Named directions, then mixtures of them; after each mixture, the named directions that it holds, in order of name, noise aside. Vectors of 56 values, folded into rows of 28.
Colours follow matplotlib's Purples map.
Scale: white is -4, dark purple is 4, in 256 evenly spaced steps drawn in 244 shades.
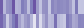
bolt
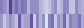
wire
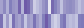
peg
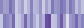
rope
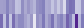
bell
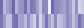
bolt, peg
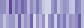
wire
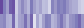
bolt, rope, wire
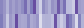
bell, bolt, rope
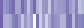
bell, bolt, wire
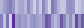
bell, peg, rope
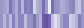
peg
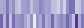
bell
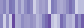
bell, peg, rope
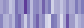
rope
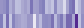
bell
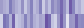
rope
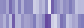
peg, rope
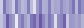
bolt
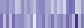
bell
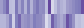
bolt, peg, rope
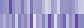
bell, rope, wire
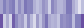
bell, bolt, peg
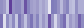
peg, wire
